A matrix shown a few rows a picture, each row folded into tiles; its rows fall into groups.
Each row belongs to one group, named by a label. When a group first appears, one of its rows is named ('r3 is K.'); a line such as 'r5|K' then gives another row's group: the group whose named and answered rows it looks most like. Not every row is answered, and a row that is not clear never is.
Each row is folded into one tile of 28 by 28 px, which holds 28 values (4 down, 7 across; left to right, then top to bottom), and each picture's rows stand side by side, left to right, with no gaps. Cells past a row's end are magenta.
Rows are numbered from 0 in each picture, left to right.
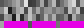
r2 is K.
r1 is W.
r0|K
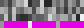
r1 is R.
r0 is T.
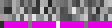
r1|K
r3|W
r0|K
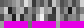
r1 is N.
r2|W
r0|K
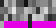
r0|R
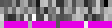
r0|W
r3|R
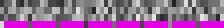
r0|R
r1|R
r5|T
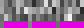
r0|T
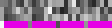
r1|W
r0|W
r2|K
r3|N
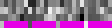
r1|R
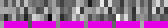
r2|W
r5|K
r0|N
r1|T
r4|T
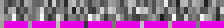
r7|T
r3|T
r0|N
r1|N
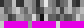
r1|K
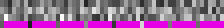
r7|K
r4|R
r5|R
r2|T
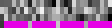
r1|R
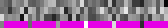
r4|R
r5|R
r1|T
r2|K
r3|W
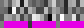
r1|T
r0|K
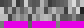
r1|R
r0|W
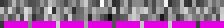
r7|R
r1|W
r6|W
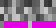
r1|W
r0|R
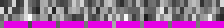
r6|W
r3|W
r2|T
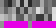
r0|N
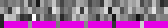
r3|W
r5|R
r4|T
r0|T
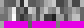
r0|N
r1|T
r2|W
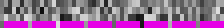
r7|W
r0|K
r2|W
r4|T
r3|N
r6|N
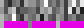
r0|N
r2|K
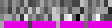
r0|K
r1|R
